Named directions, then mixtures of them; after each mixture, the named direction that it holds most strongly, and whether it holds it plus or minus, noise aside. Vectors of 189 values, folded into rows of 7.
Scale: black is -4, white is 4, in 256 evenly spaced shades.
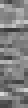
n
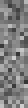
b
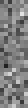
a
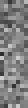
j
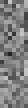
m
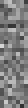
b, minus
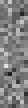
a, minus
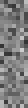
b, plus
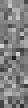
b, minus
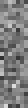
j, minus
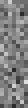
a, minus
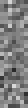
j, minus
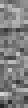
n, plus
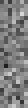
a, plus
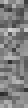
n, minus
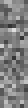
b, minus
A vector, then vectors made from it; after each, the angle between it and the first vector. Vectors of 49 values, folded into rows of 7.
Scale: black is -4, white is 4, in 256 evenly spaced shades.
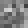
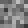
partly opposed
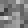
partly opposed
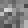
nearly parallel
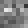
nearly parallel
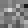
partly aligned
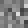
partly opposed
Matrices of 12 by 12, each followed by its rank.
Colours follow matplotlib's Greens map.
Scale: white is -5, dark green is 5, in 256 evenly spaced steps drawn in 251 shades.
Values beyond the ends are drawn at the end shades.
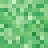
full rank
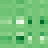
one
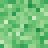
full rank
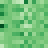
two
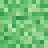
full rank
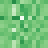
two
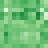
two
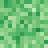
full rank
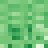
two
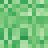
two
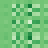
one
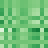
one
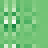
one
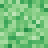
full rank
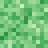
full rank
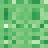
two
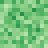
full rank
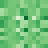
two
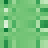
one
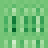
one
